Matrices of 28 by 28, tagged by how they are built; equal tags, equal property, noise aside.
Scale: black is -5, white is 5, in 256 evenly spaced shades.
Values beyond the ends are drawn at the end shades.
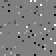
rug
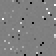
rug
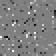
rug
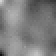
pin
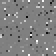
rug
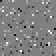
rug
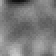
pin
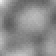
pin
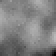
pin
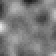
pin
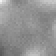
pin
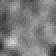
pin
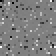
rug
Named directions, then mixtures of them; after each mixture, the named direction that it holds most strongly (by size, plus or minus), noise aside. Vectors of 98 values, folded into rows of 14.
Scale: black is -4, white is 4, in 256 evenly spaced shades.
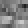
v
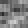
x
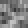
x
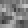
v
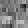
v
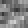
x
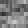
x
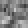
v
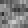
x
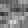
x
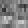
v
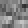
v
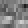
v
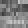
x
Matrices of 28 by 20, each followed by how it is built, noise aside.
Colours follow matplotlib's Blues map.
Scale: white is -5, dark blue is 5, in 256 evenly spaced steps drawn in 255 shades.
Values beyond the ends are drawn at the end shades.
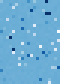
sparse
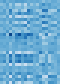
low rank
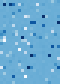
sparse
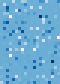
sparse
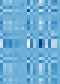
low rank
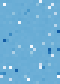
sparse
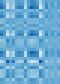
low rank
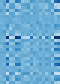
low rank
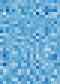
low rank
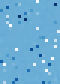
sparse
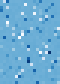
sparse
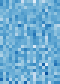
low rank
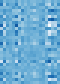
low rank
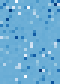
sparse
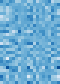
low rank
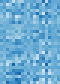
low rank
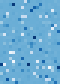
sparse
